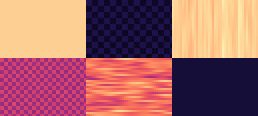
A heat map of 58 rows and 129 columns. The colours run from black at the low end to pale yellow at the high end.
The table splits into 2 rows of 3 panels. Panel 1,1: very high, flat. Panel 1,2: very low, checkered, faint in contrast. Panel 1,3: very high, streaked downward, faint in contrast. Panel 2,1: middling, checkered. Panel 2,2: high, streaked across. Panel 2,3: very low, flat.
